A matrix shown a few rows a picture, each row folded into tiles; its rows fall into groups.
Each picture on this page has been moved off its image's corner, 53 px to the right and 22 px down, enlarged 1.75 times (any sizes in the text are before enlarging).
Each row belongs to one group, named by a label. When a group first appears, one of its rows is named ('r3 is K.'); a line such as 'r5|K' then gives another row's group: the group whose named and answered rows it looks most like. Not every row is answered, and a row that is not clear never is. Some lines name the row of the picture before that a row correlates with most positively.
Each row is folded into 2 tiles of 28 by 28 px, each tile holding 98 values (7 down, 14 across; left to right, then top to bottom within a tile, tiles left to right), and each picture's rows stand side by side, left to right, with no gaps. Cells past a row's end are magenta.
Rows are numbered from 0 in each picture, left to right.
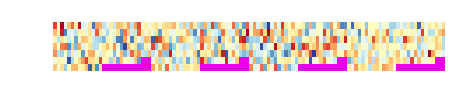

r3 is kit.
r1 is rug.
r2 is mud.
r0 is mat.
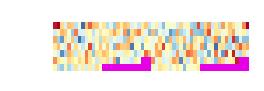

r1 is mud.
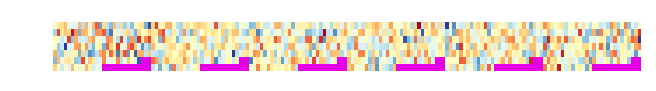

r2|kit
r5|rug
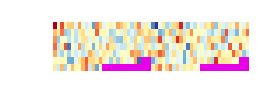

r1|kit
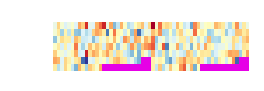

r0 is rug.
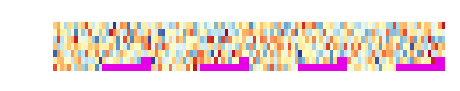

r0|rug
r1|kit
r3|mud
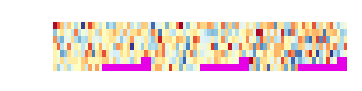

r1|kit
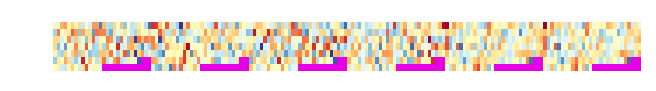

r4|mat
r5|mat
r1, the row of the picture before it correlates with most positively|0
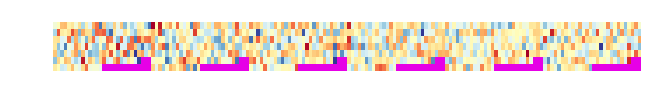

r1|mat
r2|rug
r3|mat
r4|kit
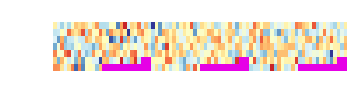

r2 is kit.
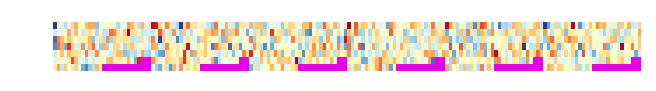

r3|mat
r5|kit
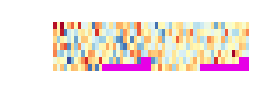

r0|mat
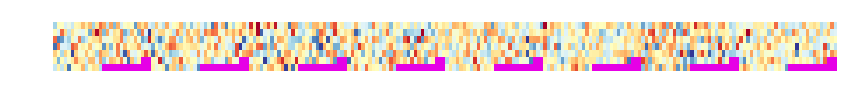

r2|mat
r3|kit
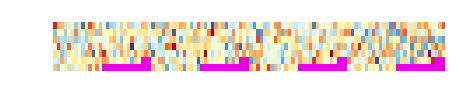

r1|rug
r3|mud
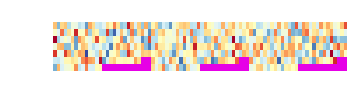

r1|mud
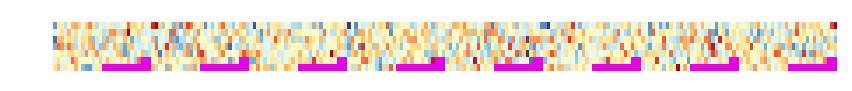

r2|kit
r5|kit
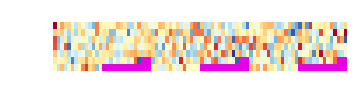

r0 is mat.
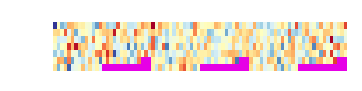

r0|rug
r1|mat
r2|mud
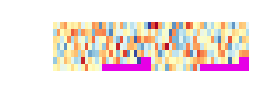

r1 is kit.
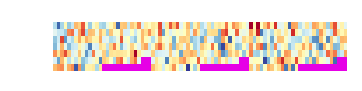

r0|kit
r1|mat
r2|mat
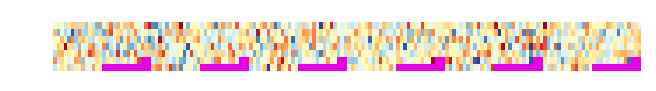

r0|mud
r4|rug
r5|mat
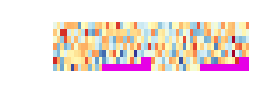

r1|mud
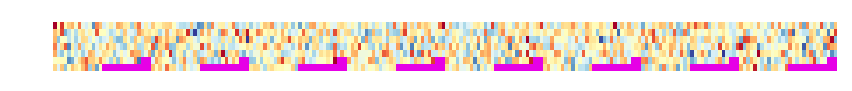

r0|mat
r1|rug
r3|mud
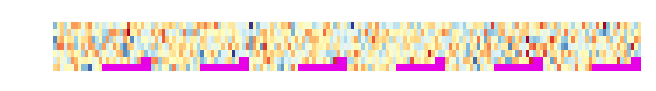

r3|kit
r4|mud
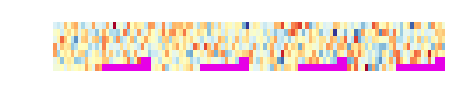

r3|kit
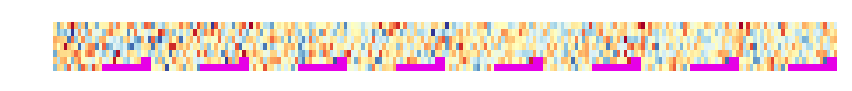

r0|mud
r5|mud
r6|mat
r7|mat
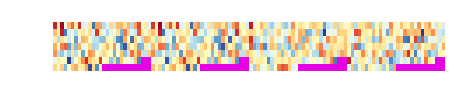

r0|mat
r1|mat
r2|mat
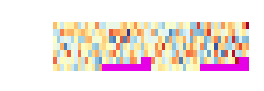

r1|mud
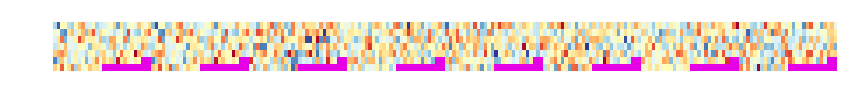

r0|kit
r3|rug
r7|kit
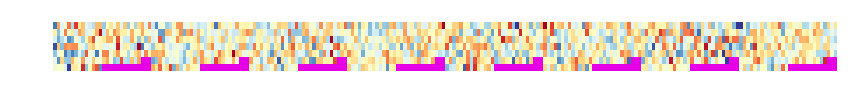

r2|mud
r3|mud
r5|mat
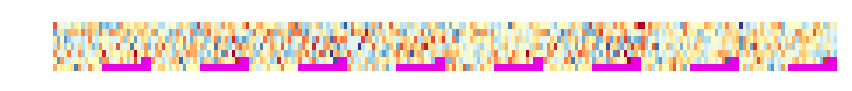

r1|mud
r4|kit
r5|mud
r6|mat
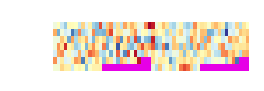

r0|mud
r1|mat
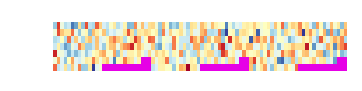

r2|rug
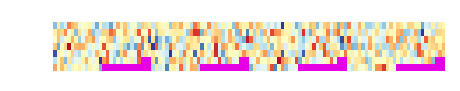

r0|rug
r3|mat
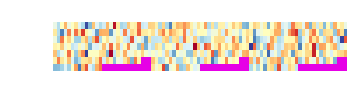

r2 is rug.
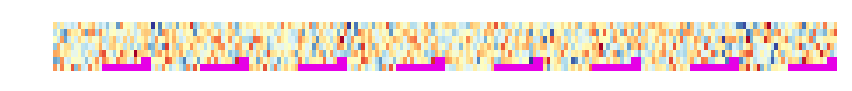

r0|kit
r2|rug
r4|rug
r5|rug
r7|kit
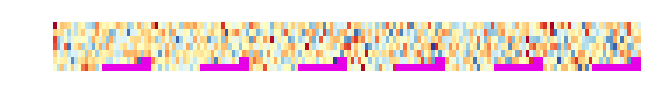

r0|mat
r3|rug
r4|mud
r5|mat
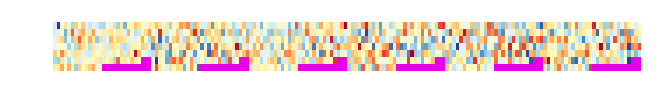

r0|kit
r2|mud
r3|mud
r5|rug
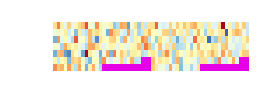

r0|rug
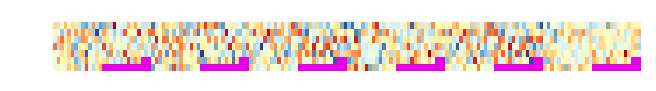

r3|kit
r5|kit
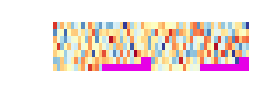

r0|kit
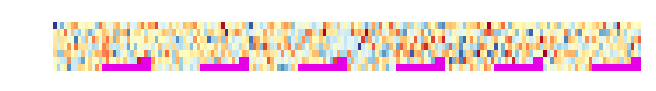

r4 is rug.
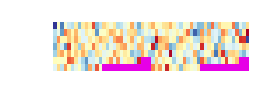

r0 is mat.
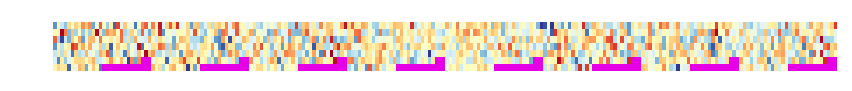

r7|mud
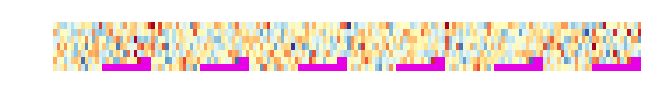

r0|mud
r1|mat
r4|mat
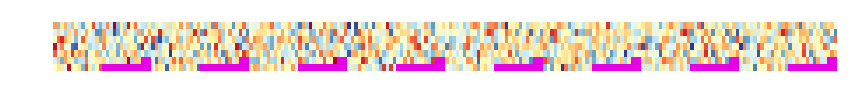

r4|rug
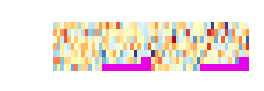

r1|rug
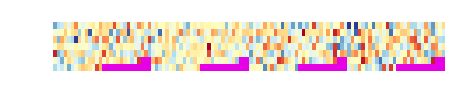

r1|rug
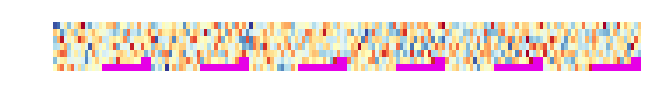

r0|kit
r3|mud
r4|mud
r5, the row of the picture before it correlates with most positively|0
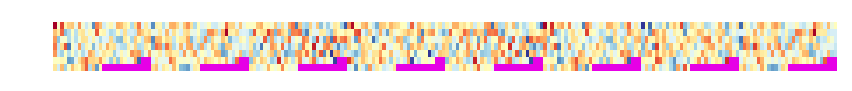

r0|mat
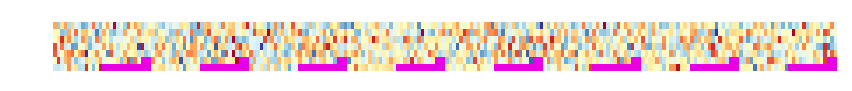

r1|mud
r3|kit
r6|mat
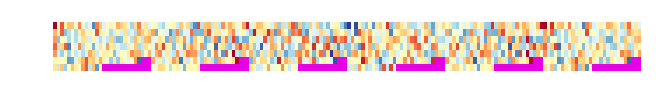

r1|mud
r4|mud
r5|mat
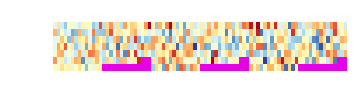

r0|mud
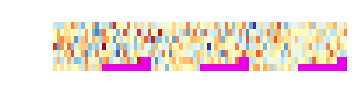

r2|kit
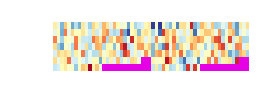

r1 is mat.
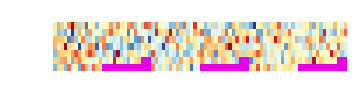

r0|mud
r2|kit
